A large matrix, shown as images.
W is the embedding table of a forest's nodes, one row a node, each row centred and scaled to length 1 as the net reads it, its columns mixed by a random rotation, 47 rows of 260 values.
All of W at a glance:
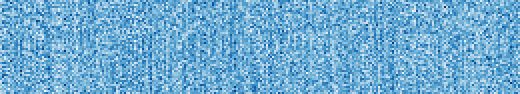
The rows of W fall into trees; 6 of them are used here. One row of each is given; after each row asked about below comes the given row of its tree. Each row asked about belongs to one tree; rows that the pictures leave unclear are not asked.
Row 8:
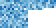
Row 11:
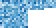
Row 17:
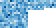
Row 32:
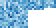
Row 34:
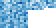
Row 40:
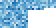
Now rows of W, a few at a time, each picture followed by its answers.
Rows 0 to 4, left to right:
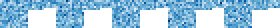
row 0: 8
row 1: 17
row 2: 11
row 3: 17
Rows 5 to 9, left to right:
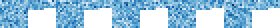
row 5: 11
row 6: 34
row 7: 40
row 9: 17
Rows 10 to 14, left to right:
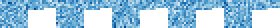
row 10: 11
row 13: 40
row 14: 34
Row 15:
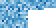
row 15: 8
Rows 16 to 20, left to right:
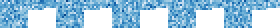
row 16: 8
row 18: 34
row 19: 17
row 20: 11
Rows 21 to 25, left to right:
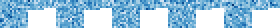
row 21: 17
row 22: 11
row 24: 11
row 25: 17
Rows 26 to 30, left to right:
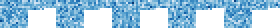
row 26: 17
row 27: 11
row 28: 34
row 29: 32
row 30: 17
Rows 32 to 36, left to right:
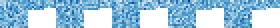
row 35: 11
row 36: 34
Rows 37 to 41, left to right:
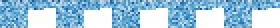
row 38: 32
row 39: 34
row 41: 11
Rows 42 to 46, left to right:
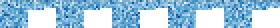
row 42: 17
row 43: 32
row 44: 34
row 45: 32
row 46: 8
